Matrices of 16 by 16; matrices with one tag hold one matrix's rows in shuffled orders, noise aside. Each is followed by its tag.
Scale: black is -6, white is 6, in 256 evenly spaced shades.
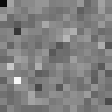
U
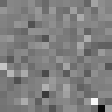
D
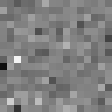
U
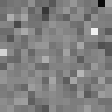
D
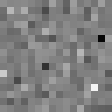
D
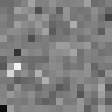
U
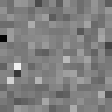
U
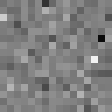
D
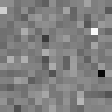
D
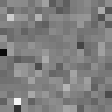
U
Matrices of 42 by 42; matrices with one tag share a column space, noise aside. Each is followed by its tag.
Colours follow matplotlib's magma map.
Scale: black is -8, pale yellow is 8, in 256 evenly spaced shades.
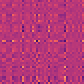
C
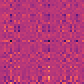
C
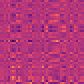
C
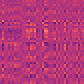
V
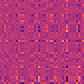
C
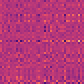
C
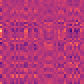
V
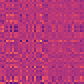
C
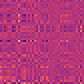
C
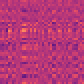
V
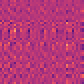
V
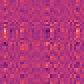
V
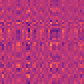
V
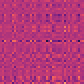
C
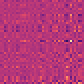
C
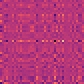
C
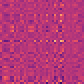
C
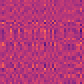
V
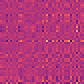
C
